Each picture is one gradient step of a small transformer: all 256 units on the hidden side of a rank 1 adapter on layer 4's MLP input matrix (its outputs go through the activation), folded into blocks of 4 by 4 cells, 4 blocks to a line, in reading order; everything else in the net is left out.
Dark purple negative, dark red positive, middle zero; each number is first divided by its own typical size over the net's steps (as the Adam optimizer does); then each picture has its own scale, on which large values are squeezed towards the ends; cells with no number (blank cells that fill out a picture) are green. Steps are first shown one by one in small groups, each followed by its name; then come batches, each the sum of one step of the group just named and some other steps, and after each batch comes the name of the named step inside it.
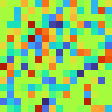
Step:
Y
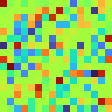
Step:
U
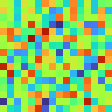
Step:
Y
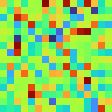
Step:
U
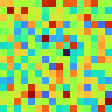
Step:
U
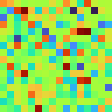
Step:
U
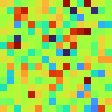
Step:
U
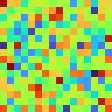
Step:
U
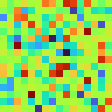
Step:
Y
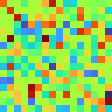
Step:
U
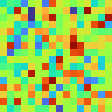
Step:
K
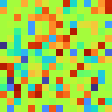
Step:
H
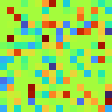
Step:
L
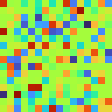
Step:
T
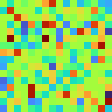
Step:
L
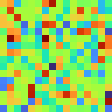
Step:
L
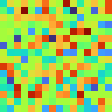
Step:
H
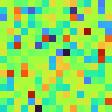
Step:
K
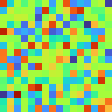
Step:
T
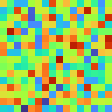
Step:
K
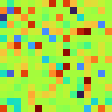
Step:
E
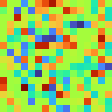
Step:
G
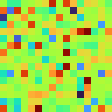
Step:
E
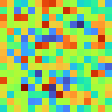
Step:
G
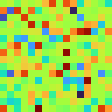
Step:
E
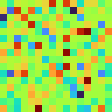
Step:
E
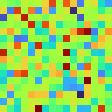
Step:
E
